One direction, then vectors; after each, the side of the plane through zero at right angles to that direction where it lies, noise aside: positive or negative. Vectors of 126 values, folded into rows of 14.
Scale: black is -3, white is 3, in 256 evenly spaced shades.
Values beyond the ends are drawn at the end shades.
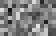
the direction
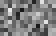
negative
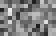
negative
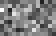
positive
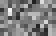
negative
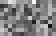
positive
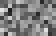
positive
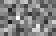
positive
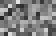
positive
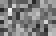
negative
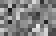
positive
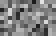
negative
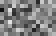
negative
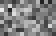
positive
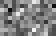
positive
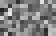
negative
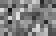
positive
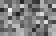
negative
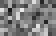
positive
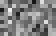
negative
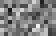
positive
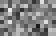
negative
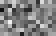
negative
